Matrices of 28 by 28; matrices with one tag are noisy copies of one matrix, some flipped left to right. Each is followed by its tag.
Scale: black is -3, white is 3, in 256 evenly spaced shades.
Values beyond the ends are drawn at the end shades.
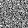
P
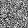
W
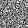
P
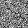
W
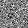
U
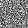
P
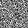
U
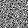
U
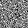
U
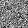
W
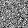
W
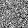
W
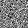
U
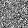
W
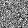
W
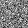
W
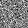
U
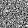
P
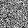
W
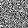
P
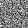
P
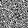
U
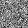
W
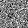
U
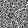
U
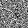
U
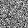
W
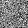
W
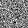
U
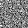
P
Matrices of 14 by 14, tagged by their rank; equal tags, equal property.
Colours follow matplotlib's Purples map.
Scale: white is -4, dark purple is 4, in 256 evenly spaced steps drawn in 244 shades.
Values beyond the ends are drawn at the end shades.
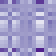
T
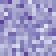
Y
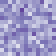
Y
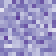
Y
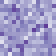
Y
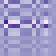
T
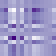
T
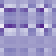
T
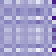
T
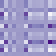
T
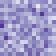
Y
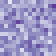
Y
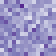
Y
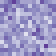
Y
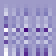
T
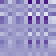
T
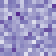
Y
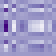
T
